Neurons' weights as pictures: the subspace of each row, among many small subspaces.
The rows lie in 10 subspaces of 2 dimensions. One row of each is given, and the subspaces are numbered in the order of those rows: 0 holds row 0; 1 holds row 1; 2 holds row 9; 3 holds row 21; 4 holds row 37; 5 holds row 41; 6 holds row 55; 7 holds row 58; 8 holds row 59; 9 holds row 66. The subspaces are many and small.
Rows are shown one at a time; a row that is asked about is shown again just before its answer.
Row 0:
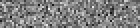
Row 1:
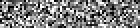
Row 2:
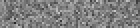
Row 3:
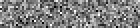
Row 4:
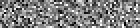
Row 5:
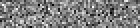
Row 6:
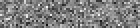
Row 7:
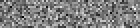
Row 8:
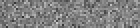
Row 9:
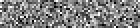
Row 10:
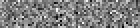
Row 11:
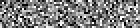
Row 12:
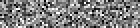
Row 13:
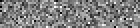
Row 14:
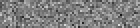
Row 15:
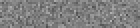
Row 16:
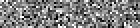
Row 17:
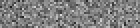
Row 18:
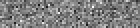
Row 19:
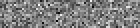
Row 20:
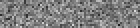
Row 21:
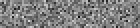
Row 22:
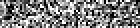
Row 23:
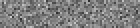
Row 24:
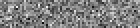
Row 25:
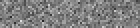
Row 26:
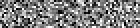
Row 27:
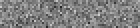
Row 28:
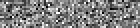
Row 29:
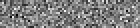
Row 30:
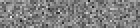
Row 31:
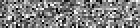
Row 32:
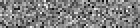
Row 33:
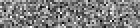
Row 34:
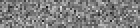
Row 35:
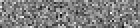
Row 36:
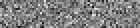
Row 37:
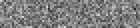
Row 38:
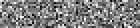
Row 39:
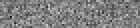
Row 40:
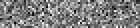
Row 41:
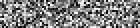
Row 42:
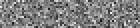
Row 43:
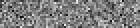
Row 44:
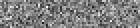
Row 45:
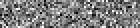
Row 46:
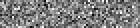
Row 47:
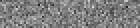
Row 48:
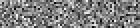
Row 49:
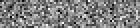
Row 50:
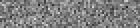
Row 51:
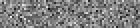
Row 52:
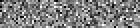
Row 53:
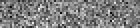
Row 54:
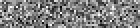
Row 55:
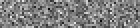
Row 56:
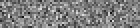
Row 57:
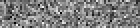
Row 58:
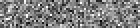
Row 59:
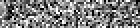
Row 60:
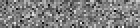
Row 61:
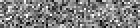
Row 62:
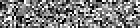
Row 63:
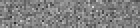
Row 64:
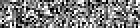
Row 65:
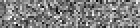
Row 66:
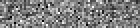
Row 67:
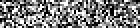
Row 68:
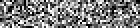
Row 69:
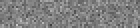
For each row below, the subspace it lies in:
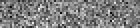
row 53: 8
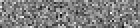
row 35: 9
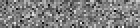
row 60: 4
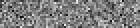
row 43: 7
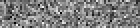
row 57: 8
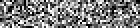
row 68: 4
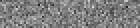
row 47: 0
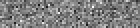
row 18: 9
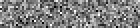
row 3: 2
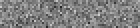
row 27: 2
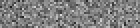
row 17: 6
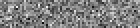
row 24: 1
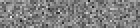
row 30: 6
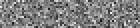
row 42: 6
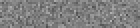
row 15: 1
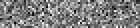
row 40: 4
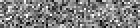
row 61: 7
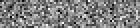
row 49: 6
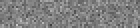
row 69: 2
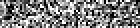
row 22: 8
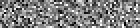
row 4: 5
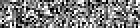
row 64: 2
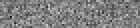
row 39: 9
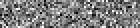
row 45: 3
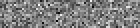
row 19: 6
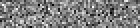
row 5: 0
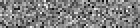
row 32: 3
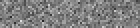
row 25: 4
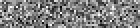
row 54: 1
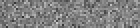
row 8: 0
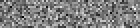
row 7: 4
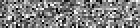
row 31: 9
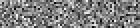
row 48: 3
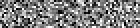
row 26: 5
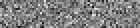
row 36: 3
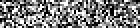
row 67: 0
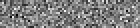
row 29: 3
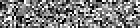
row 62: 7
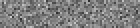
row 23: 5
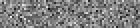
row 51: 5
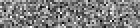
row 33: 9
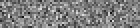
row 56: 0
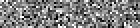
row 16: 4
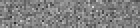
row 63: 9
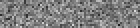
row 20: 7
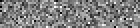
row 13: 2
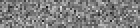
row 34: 1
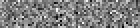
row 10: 8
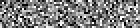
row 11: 5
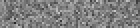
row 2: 8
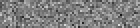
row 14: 7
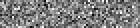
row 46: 3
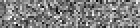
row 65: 8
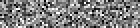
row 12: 5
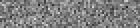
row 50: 0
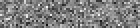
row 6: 7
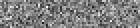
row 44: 1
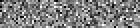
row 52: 2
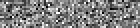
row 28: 6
